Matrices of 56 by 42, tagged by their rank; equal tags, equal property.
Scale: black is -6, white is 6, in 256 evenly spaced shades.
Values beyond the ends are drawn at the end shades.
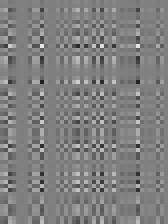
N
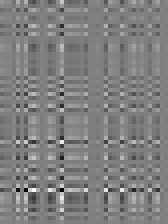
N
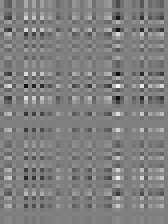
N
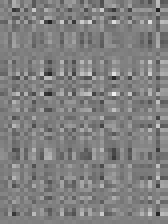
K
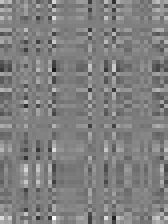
K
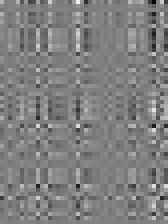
K
